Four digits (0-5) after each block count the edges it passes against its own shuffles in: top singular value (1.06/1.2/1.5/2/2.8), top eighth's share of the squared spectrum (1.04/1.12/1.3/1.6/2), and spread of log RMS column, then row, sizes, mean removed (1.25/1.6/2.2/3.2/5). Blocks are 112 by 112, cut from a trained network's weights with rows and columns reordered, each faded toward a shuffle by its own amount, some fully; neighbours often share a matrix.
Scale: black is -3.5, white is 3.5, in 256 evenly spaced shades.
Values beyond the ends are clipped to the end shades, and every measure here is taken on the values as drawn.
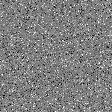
0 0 0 0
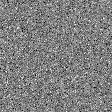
1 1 0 0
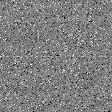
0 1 0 0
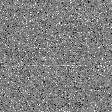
1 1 0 0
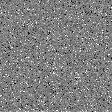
0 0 0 0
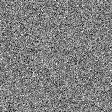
1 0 0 0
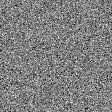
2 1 0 0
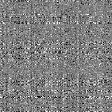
4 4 1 4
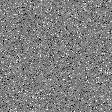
0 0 0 0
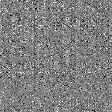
3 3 0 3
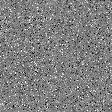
0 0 0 0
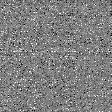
2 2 2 1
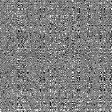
4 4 4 2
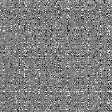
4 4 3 2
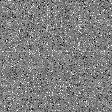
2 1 1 0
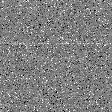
1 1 0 0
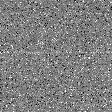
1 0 0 0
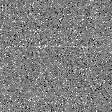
1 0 0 0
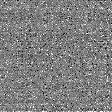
3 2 2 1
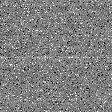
2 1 0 0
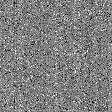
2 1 0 1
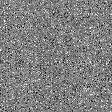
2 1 0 1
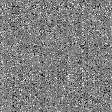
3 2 0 2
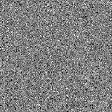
3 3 2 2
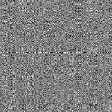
4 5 3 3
